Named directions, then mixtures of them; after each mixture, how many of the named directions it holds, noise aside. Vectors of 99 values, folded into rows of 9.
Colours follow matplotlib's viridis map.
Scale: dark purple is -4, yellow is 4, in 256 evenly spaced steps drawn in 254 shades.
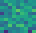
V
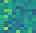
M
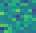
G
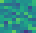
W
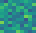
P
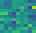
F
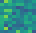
one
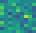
two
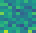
one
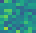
one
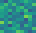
one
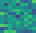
two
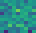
one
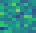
two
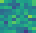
two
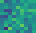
one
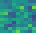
two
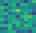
three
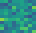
three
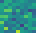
two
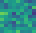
three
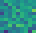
one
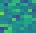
one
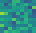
two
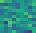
two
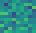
two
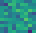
three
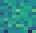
one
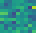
one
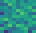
one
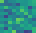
two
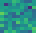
three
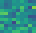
one
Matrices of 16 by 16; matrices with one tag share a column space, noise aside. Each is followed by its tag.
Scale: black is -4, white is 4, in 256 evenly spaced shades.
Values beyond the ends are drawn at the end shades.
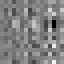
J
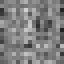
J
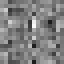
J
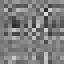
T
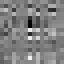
T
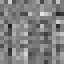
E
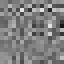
T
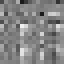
E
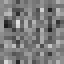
J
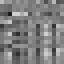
E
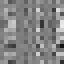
J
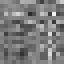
E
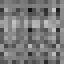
J
